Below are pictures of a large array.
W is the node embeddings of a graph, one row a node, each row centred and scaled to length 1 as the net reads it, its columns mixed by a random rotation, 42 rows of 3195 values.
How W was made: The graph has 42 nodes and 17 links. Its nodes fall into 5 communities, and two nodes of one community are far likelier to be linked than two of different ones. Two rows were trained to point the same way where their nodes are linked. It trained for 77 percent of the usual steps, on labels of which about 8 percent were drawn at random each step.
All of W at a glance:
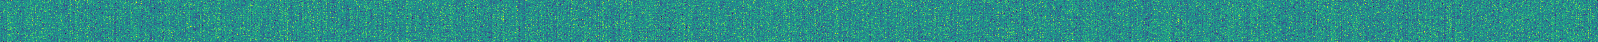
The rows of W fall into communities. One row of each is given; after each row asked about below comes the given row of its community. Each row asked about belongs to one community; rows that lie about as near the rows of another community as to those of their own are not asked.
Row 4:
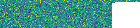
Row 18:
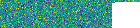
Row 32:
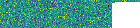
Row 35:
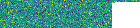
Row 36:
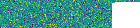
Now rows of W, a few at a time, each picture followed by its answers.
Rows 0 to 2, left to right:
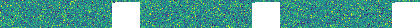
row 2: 36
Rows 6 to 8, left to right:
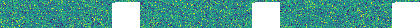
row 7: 35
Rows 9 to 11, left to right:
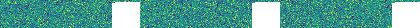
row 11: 4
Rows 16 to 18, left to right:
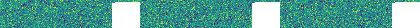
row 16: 18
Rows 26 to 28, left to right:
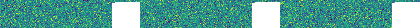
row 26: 4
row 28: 36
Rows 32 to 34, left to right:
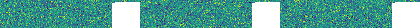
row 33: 36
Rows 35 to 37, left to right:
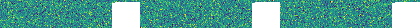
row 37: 32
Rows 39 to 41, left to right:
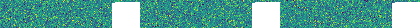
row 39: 4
